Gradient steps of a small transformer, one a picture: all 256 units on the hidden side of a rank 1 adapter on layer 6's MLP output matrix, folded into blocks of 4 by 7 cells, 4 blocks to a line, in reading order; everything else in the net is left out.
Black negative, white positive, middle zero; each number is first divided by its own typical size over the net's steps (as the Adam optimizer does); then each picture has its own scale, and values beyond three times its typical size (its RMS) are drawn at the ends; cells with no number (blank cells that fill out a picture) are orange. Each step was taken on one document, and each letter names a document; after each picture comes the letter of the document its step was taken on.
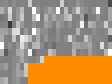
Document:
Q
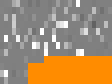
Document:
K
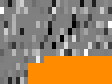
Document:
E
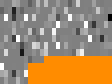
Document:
K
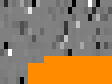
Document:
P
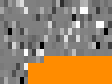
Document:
E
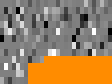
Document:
Q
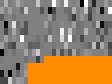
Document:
E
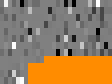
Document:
P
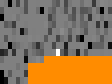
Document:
E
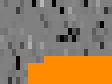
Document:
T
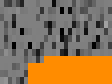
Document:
E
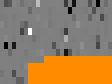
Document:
P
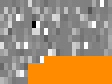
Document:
Q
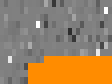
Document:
T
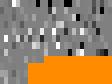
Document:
K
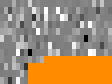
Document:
Q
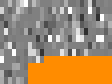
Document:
E
